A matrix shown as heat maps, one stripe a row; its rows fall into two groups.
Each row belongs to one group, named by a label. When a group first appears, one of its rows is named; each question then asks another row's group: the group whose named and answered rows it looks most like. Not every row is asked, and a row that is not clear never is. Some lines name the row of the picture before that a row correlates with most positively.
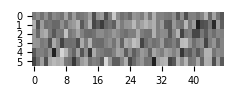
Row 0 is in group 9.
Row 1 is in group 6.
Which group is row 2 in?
6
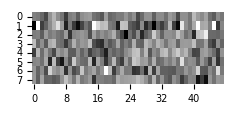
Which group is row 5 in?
9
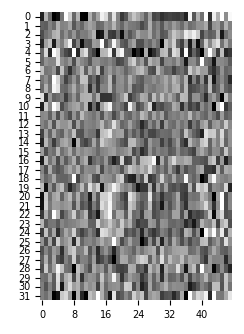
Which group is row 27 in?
9
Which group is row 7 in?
6
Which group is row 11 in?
9
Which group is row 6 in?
9
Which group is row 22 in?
6
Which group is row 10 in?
6
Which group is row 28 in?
6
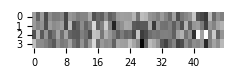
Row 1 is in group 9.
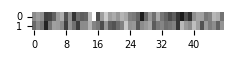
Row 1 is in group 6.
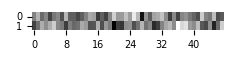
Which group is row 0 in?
9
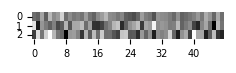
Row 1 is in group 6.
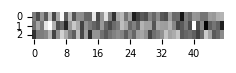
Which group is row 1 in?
6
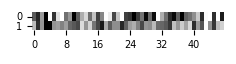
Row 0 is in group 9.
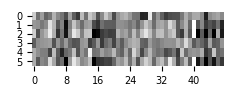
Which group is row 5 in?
6
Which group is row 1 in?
6
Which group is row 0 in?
9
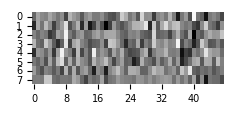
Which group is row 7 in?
6
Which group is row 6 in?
9
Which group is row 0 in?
6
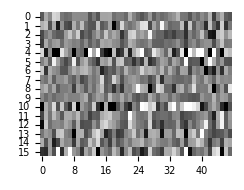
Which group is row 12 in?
6
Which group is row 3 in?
6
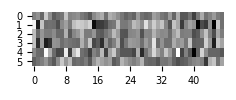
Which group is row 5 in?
6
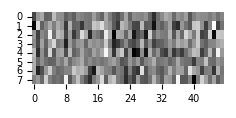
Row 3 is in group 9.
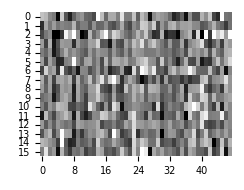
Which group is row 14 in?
9
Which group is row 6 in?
9
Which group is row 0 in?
9
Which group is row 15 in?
9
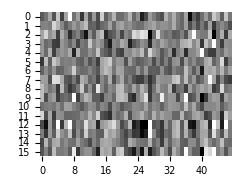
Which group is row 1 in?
6
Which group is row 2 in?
9
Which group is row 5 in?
6
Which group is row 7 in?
6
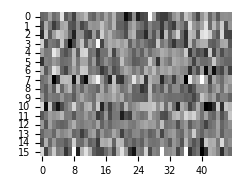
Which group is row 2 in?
6
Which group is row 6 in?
6
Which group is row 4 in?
6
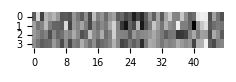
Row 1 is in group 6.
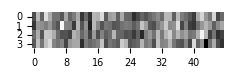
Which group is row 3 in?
6
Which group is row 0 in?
6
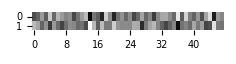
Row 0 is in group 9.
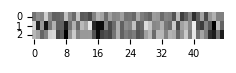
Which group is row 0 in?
6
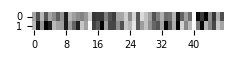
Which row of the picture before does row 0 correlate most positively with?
1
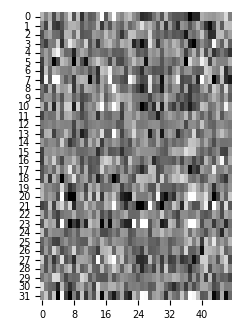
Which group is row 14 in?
9
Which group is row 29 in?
6
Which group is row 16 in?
6
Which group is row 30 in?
9
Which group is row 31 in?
9
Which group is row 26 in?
6
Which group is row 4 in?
6
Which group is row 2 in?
6
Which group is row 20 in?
9
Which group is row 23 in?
9
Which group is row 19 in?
9
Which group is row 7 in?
6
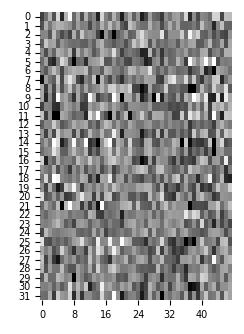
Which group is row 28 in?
9
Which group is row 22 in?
9
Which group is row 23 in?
6
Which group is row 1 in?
6
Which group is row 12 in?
6
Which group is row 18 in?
6
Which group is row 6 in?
6
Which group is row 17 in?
9
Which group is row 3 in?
9
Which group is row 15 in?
6
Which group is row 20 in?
9
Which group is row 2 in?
9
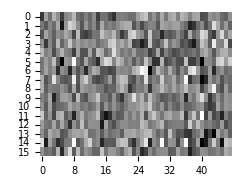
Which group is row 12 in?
9
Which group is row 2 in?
6
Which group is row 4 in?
9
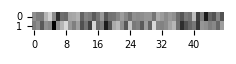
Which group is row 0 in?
6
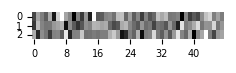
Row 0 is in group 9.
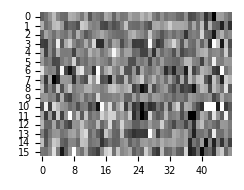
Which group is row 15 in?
6
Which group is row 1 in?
6
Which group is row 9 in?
9
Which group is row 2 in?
6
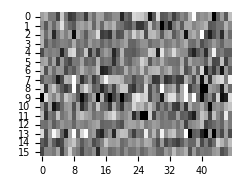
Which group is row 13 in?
6
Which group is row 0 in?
9
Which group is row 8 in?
6
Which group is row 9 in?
9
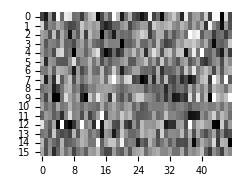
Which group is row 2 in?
9
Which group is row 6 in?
9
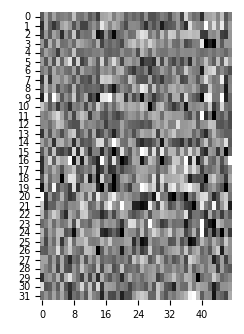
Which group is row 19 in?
9
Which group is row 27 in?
9
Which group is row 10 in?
9
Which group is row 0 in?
6
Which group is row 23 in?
6
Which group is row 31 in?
9
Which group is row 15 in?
9
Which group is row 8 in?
9
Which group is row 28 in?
9
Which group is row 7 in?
6
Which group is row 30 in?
9
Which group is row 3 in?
6
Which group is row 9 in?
6
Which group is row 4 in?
9
